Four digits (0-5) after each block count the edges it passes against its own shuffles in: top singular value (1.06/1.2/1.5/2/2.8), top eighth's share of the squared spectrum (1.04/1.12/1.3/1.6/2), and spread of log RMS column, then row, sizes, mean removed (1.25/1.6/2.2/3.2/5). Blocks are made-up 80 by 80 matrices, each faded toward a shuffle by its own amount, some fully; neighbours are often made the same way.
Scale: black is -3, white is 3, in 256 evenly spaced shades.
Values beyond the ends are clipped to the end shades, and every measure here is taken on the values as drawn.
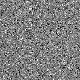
3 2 1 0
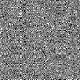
4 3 2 2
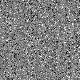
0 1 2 0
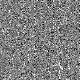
1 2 2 0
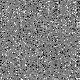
3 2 1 0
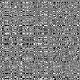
5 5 3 4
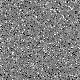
0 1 0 0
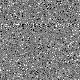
3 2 0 1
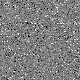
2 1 0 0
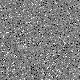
2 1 0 0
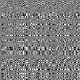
5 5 3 4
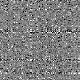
4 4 2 3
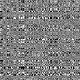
5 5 3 4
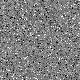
0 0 0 0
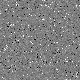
0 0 0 0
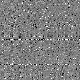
4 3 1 2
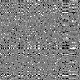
5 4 2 3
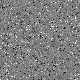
0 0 0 0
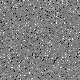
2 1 0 0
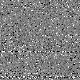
2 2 0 3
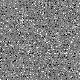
3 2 0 1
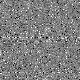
3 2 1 1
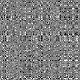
5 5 3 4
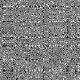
4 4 2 3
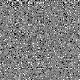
4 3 1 2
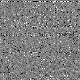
4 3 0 2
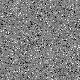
1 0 0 0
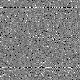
4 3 1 2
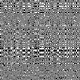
5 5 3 4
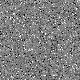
2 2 0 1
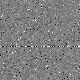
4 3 0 1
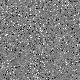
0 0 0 0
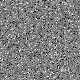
0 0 0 0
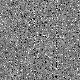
1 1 2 0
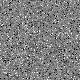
0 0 0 0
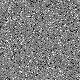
0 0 0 0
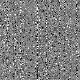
2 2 3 0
